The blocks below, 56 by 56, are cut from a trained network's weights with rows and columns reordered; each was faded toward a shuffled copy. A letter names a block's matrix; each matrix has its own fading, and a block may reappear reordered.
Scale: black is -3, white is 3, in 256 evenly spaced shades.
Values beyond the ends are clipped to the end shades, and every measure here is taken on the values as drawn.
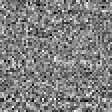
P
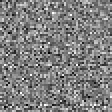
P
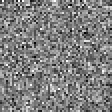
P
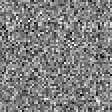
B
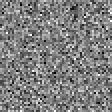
B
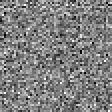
B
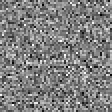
P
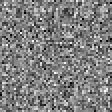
B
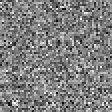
P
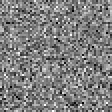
P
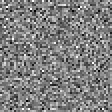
P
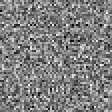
P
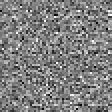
P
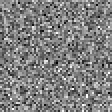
B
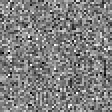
B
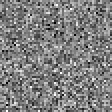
B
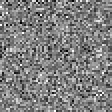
P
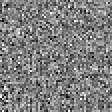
B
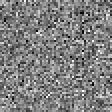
B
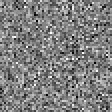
B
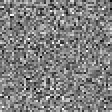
P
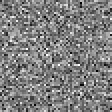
P
